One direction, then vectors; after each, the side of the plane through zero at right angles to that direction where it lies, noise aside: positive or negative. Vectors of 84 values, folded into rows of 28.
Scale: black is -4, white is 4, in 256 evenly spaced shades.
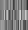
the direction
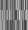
positive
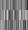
positive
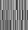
negative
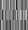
positive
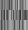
negative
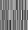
negative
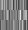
positive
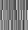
positive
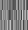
positive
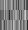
positive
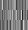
negative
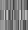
positive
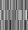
positive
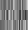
negative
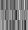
positive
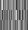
negative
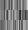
negative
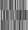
negative
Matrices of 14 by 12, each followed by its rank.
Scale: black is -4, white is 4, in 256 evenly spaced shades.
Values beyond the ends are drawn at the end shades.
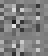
two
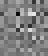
two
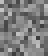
full rank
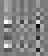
two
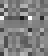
two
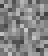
full rank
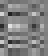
one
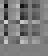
one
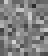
full rank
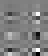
one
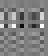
one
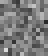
full rank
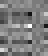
two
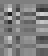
one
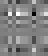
one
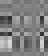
one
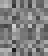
two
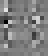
two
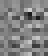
two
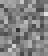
full rank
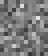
full rank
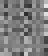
two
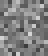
full rank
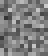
full rank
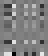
one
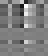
one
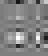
one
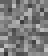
full rank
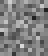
full rank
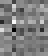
two
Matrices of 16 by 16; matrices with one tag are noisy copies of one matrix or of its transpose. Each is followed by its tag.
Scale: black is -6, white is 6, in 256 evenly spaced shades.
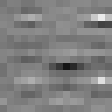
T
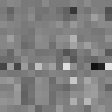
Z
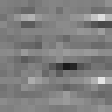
T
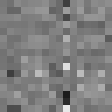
Z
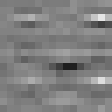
T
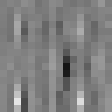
T
